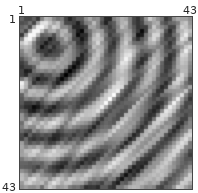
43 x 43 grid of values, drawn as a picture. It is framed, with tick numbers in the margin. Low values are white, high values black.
Rings spread out from the top left. No single row or column stands out from its neighbours. No overall slope runs across the table. The grain runs diagonally up to the right. The halves do not mirror each other.
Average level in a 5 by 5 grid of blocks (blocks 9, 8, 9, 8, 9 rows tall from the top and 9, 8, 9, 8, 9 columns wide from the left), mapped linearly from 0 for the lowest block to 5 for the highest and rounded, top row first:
15221 / 44012 / 31132 / 22211 / 02220
